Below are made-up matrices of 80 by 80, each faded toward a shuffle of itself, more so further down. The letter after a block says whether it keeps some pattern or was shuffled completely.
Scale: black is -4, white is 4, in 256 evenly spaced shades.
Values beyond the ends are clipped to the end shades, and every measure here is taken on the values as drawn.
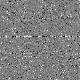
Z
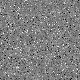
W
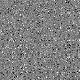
Z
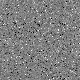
W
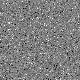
W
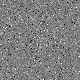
W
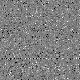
Z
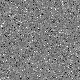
W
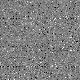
Z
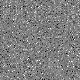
Z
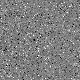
W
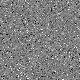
W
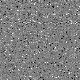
Z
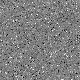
W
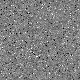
W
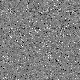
Z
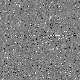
Z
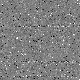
Z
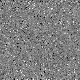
Z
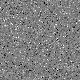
W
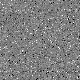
Z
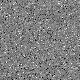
W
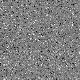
Z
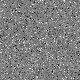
W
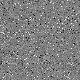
Z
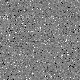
Z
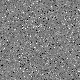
W
